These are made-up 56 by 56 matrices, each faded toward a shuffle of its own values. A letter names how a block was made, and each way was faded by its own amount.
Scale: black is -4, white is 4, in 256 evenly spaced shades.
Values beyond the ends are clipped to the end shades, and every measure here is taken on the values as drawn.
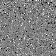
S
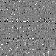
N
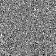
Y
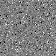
S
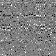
N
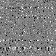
N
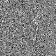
Y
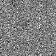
Y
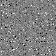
S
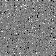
S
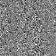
Y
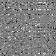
N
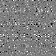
N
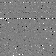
N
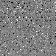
S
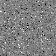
S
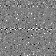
N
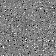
S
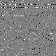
N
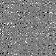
N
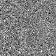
Y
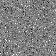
S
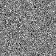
Y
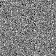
Y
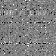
N
